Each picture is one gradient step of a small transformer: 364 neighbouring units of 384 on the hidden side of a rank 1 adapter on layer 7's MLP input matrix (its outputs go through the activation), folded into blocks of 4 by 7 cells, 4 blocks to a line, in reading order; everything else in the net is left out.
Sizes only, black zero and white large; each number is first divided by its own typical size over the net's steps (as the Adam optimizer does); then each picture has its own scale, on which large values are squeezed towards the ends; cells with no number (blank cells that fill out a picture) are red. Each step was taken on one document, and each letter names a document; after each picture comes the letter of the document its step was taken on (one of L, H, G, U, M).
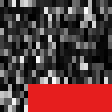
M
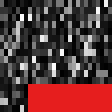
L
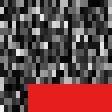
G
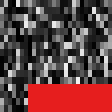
G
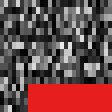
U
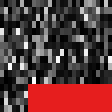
L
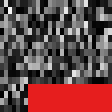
U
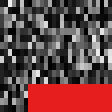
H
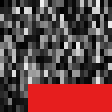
H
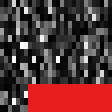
L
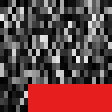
H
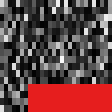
U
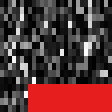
L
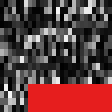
M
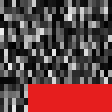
M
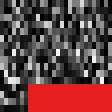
H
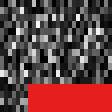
H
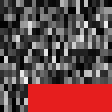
U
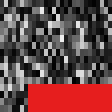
U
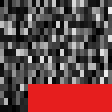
G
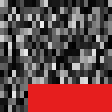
H
